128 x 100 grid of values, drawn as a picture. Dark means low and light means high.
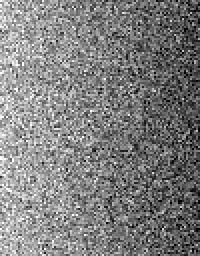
Histogram: bell-shaped. Average level on the scale: 50%. Stripes: none. Slope: up to the left. Odd rows or columns: none.
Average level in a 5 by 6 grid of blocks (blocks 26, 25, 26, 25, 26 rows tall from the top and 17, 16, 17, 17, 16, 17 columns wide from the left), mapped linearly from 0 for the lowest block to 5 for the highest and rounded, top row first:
543210 / 543210 / 543210 / 543210 / 543210
